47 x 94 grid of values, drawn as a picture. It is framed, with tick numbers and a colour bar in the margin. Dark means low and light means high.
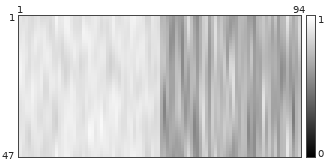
The table splits into one row of 2 panels. Panel 1,1: very high, streaked downward, faint in contrast. Panel 1,2: high, streaked downward.
